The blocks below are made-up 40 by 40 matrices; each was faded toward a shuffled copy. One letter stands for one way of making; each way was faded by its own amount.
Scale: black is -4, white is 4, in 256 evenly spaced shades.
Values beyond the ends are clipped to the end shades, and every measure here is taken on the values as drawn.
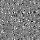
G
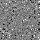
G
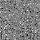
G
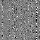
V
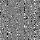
V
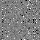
G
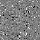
G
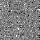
G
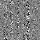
V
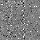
G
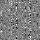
V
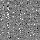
G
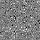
G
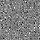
G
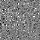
G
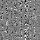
V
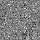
G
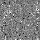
G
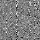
V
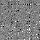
G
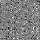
G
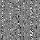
V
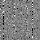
V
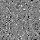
G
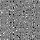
G
